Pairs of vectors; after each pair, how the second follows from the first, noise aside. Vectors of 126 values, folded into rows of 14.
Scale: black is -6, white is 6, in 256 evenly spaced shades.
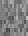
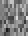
scaled up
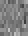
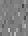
partly zeroed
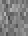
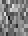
scaled up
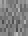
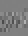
partly zeroed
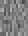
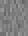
shrunk
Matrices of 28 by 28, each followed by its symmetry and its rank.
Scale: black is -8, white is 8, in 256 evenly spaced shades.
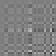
symmetric, rank one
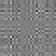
antisymmetric, rank two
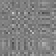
symmetric, rank three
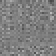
neither, rank five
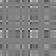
symmetric, rank one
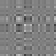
symmetric, rank one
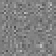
neither, rank five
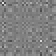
symmetric, rank three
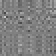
neither, rank three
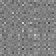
symmetric, rank three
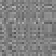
neither, rank three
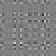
antisymmetric, rank two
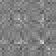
symmetric, rank three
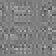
neither, rank three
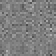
neither, rank five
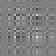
symmetric, rank one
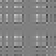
symmetric, rank one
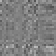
neither, rank three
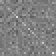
symmetric, rank five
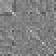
symmetric, rank five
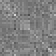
symmetric, rank five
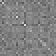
symmetric, rank five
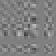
antisymmetric, rank two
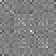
symmetric, rank five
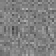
neither, rank five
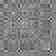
symmetric, rank three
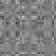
antisymmetric, rank two
